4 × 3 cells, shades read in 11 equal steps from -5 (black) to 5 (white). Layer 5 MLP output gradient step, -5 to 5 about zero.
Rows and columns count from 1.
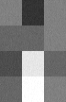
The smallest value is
-3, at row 1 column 2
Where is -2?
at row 3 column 1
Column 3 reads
0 0 -1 0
